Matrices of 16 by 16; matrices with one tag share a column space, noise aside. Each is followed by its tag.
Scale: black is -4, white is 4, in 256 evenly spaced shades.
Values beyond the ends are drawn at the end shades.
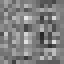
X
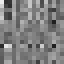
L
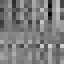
L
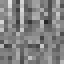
L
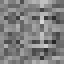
X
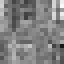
L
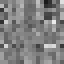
L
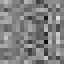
X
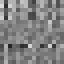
L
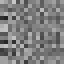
X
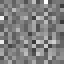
X
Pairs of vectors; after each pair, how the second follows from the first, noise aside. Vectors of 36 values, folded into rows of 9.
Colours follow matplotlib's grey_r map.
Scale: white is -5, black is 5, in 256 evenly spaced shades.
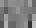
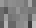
copied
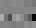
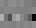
copied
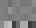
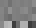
copied
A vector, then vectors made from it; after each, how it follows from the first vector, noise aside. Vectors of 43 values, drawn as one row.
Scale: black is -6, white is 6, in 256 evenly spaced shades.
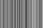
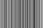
wrapped around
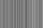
shrunk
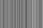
shrunk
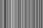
wrapped around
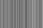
shrunk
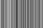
reversed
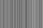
shrunk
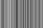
reversed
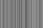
shrunk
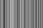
wrapped around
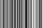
scaled up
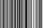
scaled up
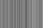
shrunk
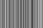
wrapped around
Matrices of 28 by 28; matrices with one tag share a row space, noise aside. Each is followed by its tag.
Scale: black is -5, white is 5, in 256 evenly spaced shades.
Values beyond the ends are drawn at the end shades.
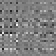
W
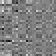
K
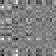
K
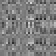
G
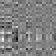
K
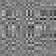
G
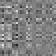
K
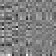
K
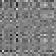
W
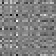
W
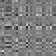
K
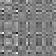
K
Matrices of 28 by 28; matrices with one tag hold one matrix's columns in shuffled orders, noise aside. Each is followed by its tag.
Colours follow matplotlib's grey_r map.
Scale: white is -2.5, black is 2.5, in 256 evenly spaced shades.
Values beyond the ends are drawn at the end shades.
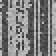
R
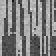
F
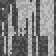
F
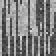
F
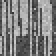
F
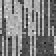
F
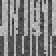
F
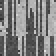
F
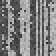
R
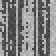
R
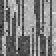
F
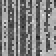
R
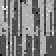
F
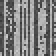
R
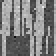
F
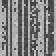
R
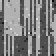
F
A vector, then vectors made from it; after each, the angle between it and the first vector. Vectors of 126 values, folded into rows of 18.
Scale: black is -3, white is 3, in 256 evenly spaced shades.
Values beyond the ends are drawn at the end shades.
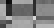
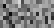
orthogonal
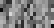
orthogonal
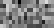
partly opposed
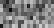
partly aligned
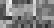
nearly opposite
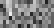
partly opposed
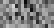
orthogonal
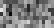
partly aligned
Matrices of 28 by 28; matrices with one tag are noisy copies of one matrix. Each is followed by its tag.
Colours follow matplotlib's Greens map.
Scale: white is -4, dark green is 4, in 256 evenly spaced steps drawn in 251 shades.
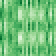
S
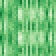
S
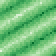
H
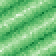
H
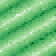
H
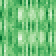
S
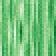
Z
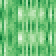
S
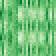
S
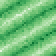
H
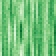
Z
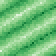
H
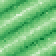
H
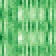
S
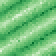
H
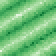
H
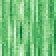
Z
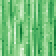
Z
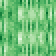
S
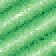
H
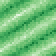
H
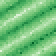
H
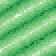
H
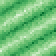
H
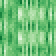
S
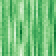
Z
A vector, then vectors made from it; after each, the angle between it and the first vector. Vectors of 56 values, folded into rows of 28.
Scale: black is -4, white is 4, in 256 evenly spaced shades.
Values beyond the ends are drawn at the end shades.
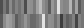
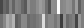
nearly parallel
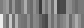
partly opposed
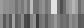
orthogonal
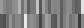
orthogonal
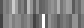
partly aligned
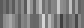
nearly parallel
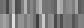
partly aligned
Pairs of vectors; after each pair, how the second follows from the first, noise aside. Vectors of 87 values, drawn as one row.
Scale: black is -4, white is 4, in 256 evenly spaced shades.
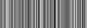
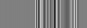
partly zeroed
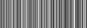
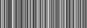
reversed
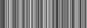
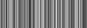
reversed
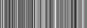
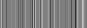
partly zeroed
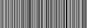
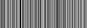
reversed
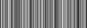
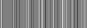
partly zeroed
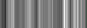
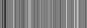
partly zeroed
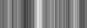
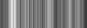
wrapped around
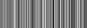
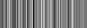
reversed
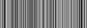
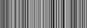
wrapped around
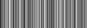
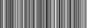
wrapped around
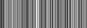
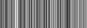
wrapped around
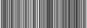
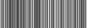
reversed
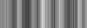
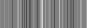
partly zeroed
